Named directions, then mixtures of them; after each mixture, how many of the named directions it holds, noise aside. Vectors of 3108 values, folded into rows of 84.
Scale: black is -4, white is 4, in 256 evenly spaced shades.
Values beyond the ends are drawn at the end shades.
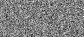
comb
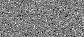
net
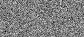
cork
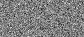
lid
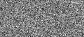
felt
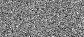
three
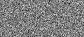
two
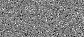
one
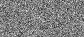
two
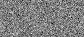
three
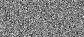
three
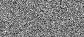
one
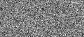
one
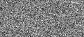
one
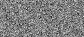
three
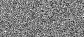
two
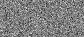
three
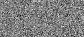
two
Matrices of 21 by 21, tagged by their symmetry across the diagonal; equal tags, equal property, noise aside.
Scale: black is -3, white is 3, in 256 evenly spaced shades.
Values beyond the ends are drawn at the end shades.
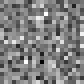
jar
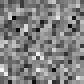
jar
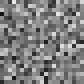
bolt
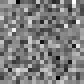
jar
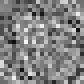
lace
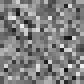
bolt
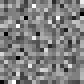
bolt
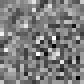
lace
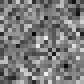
lace
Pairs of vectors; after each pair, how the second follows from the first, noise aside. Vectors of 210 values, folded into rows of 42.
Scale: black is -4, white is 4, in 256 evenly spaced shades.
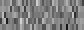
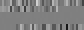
partly zeroed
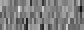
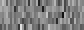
shuffled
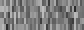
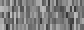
copied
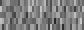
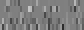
partly zeroed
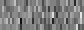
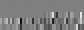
partly zeroed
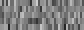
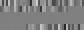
partly zeroed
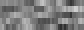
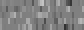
partly zeroed
